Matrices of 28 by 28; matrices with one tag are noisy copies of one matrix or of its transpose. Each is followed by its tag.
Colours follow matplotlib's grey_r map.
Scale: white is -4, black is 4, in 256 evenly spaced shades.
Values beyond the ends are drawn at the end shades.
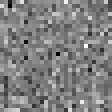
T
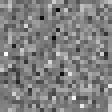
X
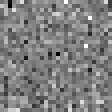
T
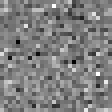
X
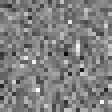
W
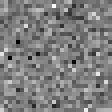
X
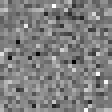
X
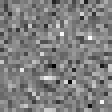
W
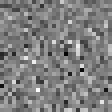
W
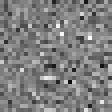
W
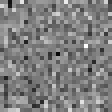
T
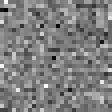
T
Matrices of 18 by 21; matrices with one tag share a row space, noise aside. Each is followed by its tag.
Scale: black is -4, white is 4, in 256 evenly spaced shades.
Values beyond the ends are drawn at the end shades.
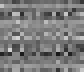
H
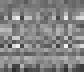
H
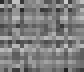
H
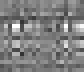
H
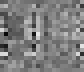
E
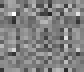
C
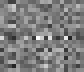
C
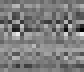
H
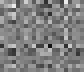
C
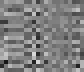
E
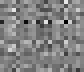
C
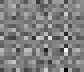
C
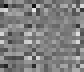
E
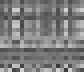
H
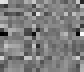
E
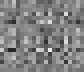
C
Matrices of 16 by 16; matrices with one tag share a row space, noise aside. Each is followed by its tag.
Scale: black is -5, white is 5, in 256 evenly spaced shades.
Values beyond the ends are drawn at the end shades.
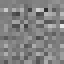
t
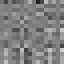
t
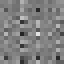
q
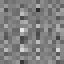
q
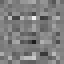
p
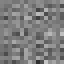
t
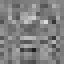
p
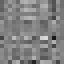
p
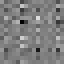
q
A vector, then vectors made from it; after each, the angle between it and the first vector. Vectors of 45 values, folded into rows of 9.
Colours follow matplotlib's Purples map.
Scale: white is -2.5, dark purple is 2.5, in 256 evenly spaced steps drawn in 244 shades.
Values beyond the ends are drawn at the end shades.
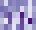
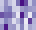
partly aligned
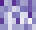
partly opposed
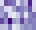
orthogonal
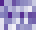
partly aligned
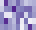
partly opposed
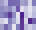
nearly parallel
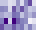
partly opposed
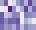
partly opposed
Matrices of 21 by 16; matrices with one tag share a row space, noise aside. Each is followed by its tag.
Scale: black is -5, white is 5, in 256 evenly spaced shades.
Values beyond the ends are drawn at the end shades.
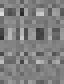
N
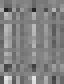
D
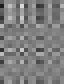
N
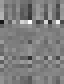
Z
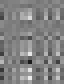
Z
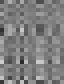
N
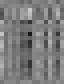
Z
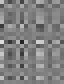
N
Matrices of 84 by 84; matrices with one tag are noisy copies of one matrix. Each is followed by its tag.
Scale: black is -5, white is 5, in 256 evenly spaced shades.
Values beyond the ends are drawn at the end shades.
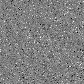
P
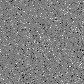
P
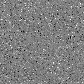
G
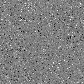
G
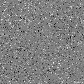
G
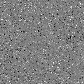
G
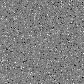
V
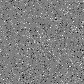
P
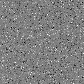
V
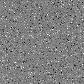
V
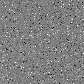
V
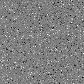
V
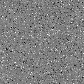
V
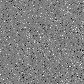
P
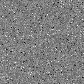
V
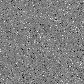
P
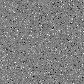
V
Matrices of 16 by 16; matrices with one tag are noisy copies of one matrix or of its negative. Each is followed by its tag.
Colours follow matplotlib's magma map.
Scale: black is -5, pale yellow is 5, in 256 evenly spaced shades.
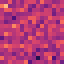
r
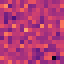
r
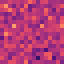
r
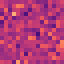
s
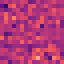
r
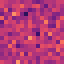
s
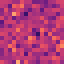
s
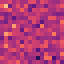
r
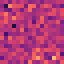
r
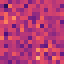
r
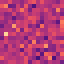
r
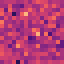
s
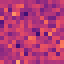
s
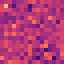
r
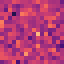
s
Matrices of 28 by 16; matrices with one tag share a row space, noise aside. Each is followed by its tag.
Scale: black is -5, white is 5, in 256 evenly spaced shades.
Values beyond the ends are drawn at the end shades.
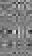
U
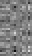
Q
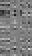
Q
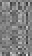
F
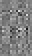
F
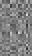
F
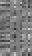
Q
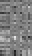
Q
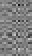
U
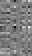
Q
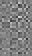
F
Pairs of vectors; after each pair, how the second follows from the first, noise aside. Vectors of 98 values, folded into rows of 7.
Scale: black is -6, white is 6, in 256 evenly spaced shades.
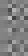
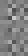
negated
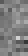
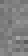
shrunk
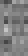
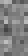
negated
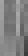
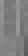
shrunk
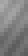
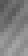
negated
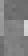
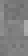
shrunk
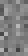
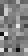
scaled up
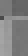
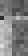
scaled up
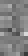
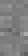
shrunk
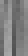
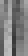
scaled up
